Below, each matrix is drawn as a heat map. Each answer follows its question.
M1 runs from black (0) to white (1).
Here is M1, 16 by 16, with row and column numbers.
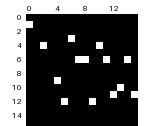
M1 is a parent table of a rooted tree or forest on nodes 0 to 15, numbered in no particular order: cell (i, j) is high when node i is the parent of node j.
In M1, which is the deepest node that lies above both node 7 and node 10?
6
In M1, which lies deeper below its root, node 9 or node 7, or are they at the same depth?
node 9
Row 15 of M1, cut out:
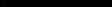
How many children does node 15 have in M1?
0
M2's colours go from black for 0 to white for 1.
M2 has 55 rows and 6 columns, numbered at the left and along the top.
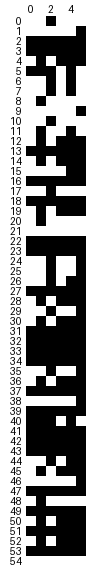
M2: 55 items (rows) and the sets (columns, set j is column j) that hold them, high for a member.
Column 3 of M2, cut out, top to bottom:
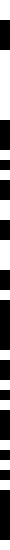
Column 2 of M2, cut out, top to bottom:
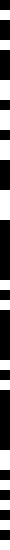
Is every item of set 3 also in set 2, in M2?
no
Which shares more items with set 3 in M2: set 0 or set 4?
set 0
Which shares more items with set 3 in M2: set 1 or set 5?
set 1
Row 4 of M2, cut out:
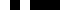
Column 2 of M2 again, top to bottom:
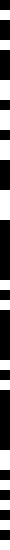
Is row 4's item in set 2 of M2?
yes
